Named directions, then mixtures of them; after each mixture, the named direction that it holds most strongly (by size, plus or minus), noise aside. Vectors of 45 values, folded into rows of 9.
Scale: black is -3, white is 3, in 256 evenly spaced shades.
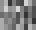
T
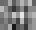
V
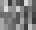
T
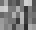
T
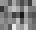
V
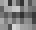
V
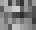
V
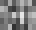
V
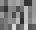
T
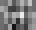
V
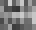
V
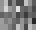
T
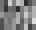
T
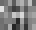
V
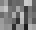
T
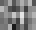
V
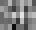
V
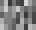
T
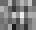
V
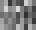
T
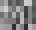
T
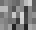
V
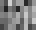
T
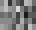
T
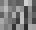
T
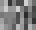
T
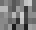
V
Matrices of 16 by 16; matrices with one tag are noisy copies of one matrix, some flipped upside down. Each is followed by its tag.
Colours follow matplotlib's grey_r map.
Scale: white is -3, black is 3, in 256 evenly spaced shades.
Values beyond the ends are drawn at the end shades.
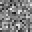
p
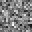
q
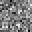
p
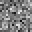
p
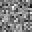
q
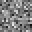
q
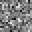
p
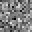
p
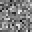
p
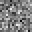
p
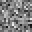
q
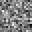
q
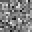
p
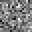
p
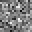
p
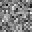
q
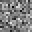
p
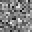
p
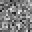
p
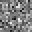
p
